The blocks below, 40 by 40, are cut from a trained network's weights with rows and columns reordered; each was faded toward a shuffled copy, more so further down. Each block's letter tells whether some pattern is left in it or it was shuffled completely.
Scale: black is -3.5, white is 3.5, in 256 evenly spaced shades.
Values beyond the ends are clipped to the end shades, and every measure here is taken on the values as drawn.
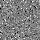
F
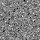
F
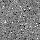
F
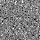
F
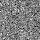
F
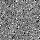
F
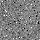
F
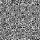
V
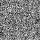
F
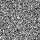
F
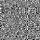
V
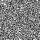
F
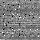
V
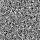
F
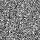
F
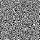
V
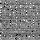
V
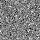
F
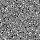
F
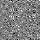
V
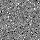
F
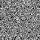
V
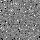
F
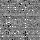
V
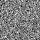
F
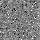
F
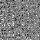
V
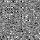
V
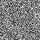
F
